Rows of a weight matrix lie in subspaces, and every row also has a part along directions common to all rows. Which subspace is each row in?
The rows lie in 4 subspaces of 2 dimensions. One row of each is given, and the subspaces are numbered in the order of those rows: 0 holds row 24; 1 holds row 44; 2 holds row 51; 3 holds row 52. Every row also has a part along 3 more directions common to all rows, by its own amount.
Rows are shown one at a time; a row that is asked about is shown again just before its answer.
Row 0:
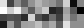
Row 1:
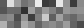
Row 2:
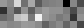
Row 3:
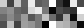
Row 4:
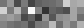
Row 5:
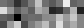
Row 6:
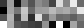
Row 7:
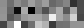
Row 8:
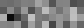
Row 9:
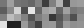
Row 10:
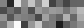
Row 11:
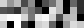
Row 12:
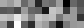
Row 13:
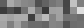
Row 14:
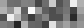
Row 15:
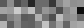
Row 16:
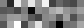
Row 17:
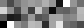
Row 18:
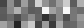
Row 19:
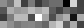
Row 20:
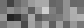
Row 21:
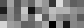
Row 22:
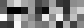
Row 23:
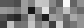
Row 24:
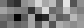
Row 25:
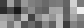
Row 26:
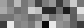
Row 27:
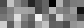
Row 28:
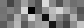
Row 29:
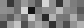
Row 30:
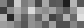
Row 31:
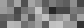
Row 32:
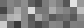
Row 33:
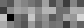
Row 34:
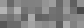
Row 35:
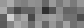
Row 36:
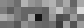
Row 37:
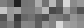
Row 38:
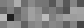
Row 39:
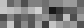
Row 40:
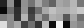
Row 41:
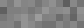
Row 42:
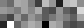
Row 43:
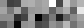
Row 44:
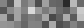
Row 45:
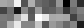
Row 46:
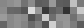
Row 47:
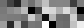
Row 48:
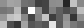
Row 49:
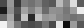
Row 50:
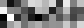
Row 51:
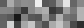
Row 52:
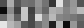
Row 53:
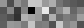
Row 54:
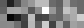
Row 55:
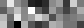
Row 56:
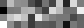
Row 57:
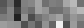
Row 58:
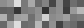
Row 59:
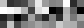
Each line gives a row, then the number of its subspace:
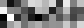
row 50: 1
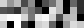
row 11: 2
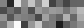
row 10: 1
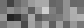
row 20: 1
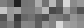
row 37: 1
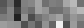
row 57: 3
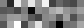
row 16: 1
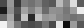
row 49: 3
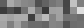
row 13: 3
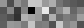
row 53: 0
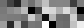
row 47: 2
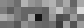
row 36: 0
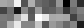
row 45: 0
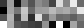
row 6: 3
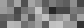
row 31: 0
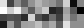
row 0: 3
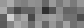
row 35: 1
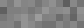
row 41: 0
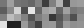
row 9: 2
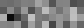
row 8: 1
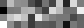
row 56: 3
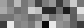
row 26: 2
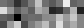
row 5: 0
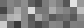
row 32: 3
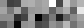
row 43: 0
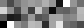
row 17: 2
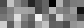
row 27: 0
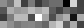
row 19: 0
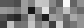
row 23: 2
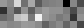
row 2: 0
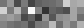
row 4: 0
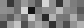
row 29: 2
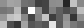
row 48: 2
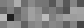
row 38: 1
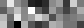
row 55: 1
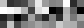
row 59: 3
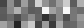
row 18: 2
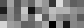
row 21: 3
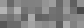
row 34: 3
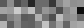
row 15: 0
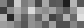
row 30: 1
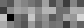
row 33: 1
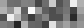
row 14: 1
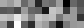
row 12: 2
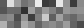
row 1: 2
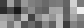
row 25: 3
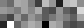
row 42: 2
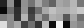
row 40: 3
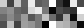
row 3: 0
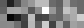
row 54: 1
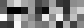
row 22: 3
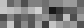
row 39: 3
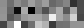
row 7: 2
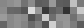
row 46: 3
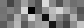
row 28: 2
